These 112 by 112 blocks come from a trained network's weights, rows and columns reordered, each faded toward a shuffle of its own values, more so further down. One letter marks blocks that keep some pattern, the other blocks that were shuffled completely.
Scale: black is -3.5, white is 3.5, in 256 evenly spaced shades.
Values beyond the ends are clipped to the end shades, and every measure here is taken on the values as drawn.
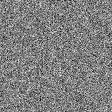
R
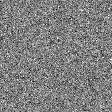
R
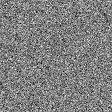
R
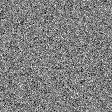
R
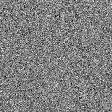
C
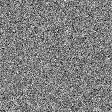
R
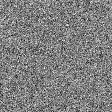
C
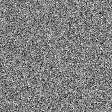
R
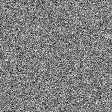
R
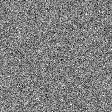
C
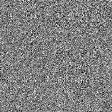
C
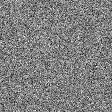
C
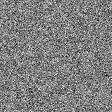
R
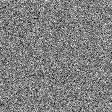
R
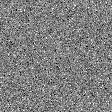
R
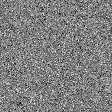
R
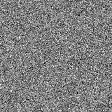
R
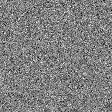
R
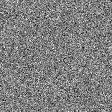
C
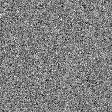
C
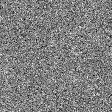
R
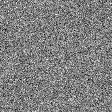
R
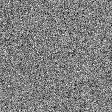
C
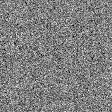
C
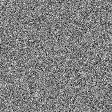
R
